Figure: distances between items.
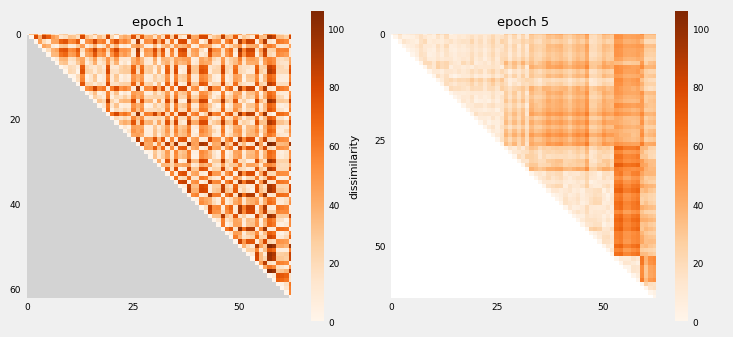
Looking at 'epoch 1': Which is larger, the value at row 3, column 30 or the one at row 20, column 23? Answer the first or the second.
the first
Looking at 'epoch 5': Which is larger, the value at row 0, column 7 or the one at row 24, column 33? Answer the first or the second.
the second
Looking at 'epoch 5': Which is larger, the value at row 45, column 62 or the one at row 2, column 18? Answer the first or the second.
the first
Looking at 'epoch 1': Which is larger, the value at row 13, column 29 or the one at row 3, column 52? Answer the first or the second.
the first
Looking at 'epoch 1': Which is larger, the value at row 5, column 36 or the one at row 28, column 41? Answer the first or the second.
the first
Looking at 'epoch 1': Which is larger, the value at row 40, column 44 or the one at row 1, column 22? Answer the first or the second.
the second
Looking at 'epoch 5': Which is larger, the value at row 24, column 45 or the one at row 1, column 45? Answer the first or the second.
the first
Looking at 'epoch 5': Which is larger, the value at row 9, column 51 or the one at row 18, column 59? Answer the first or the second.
the second
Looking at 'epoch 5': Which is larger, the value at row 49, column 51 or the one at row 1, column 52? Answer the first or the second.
the second
